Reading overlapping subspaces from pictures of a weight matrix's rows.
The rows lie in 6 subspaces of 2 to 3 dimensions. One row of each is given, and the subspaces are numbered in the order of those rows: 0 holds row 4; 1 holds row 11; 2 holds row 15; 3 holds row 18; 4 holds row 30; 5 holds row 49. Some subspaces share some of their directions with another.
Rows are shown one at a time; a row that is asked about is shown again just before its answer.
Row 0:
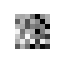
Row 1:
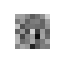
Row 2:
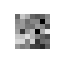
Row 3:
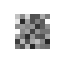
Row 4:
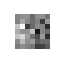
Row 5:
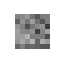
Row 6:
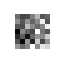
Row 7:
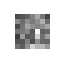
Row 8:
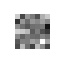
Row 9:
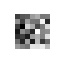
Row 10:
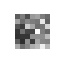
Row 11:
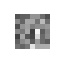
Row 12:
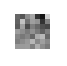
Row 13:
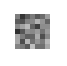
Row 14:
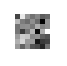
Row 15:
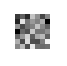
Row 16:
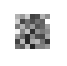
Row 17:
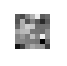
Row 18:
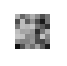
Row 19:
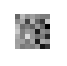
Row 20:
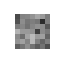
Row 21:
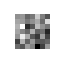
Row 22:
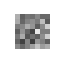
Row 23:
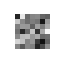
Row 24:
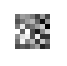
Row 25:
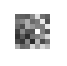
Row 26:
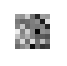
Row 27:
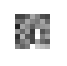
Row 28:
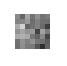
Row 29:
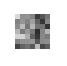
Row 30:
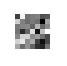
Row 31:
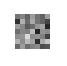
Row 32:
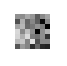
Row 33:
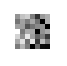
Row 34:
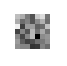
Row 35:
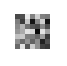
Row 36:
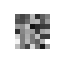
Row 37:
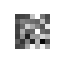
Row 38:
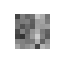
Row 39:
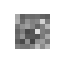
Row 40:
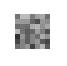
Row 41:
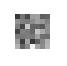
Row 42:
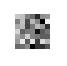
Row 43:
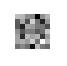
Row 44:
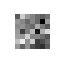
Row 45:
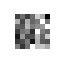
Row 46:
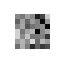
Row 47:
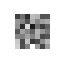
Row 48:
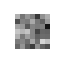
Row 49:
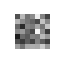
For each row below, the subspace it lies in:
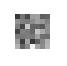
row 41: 5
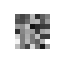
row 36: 5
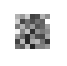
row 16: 2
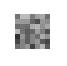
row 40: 5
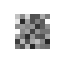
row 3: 2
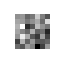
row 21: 0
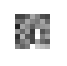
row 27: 1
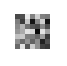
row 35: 0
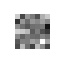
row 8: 4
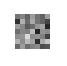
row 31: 2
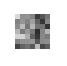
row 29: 3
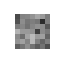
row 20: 3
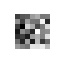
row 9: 0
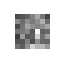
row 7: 1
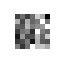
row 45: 1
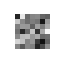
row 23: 4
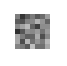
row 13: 5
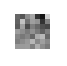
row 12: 1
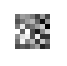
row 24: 1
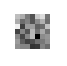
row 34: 1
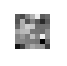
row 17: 3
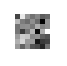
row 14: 4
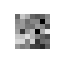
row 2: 4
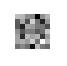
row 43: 0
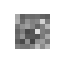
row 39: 3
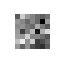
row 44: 4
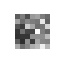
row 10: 0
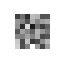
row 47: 5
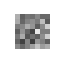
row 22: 3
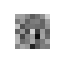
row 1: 1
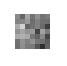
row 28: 0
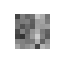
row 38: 3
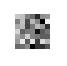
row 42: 0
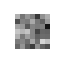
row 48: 4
